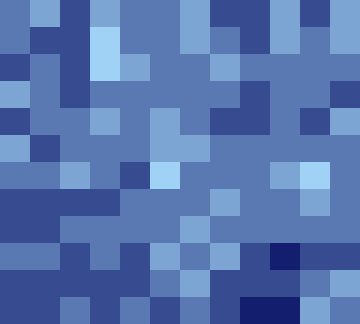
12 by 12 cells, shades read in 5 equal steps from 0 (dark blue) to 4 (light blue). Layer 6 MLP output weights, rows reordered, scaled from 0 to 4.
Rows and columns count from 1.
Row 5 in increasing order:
1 1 1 1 2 2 2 2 2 3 3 3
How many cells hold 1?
42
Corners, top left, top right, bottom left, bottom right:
2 3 1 2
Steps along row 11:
same same same same up up down same same up up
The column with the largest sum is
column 7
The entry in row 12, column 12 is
2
